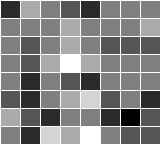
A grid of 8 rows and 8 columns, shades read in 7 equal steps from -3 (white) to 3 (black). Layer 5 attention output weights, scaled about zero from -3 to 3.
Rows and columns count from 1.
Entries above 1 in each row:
2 0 0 0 2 2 3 1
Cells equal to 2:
9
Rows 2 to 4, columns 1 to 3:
0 0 0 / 0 1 0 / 0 1 -1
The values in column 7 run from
0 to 3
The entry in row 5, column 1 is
0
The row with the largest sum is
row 7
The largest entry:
3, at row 7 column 7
